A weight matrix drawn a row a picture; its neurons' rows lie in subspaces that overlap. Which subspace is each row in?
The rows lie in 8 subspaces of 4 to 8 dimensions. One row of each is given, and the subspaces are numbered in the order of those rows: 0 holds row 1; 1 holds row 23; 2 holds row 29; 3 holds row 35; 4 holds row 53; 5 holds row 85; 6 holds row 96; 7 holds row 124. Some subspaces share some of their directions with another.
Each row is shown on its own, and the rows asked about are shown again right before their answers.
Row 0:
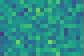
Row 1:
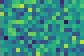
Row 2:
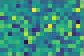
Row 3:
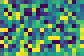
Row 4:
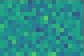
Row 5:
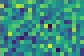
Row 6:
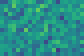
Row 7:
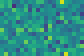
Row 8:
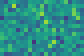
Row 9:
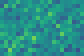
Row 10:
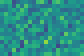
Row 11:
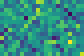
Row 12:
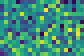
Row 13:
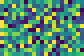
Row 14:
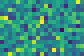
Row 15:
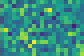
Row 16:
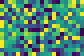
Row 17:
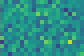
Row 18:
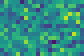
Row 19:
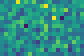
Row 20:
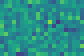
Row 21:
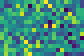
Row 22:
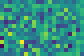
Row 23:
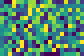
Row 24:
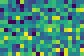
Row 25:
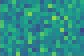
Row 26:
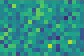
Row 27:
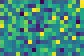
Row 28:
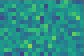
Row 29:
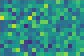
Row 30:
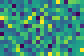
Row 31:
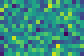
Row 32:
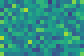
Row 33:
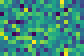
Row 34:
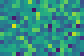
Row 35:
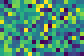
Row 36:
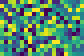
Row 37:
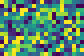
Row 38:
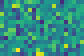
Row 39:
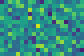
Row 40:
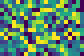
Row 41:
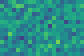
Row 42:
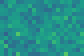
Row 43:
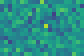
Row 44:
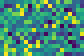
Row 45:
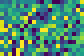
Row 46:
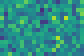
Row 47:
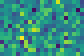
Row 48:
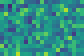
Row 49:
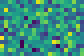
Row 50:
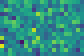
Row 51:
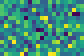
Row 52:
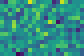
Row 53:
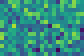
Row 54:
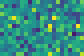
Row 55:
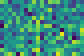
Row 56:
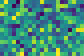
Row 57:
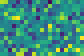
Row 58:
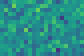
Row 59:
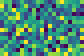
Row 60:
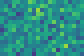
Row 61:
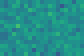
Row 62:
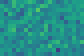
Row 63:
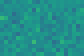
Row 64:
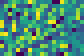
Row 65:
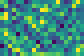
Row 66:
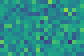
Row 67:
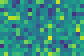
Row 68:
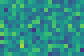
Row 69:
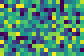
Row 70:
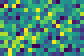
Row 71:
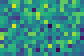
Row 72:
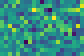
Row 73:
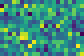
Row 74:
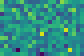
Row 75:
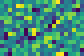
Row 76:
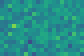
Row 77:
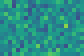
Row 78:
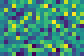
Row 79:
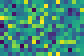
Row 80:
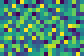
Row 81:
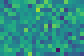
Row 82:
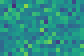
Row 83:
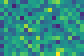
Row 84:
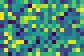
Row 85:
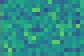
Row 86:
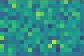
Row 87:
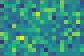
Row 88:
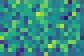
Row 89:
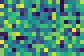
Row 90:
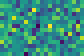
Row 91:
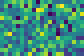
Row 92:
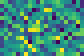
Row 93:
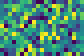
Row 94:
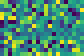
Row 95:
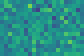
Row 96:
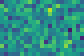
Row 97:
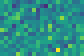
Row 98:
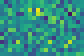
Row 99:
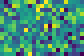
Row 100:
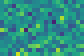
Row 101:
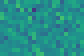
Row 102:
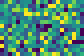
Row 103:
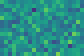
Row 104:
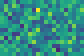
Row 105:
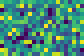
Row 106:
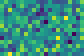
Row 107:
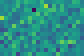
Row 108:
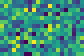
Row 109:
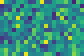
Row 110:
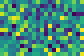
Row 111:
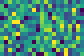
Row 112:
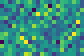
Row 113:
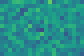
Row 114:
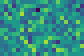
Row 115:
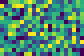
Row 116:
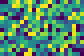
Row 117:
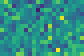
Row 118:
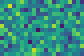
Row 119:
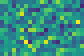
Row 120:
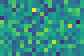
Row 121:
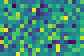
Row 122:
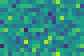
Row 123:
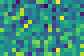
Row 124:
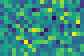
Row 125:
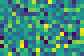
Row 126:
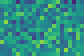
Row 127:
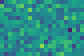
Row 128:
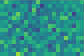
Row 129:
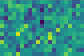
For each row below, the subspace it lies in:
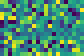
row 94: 2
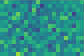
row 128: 4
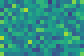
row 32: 1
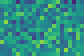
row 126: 0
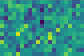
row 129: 2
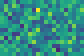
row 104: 7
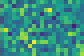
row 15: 6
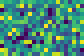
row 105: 6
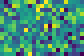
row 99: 3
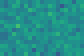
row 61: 6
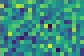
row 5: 5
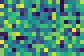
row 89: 5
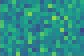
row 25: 1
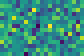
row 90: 6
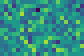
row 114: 7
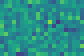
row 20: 0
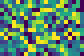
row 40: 7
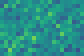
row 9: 5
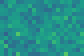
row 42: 2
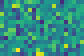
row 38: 0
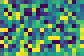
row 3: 4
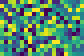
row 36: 0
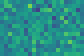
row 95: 3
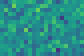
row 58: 3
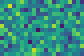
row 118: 1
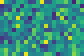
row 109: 6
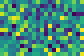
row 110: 0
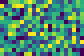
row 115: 5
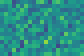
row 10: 1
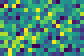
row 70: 5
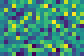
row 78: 3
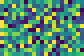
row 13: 2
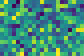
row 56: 6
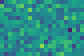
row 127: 6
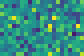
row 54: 7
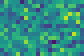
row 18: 1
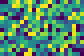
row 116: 5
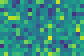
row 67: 6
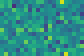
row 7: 0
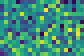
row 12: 0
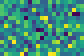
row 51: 1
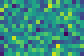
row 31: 1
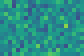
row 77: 1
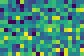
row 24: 0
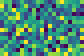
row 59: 0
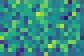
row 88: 7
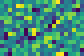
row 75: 0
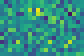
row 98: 1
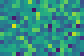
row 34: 3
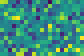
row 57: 5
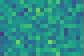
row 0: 1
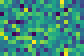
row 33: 0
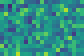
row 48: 6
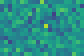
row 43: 6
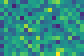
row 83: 1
